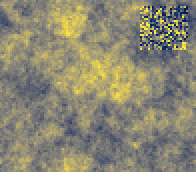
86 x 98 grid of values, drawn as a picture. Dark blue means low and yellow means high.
Odd patch: rougher, in the top right. Grain: blotchy. Ninth with the lowest average: top right. Stripes: none.
